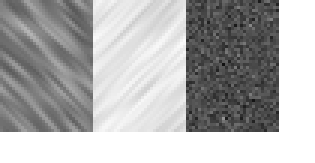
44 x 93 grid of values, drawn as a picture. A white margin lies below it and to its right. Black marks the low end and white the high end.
The table splits into one row of 3 panels. Panel 1,1: middling, slanting down to the right. Panel 1,2: very high, slanting up to the right, faint in contrast. Panel 1,3: low, fine-grained.
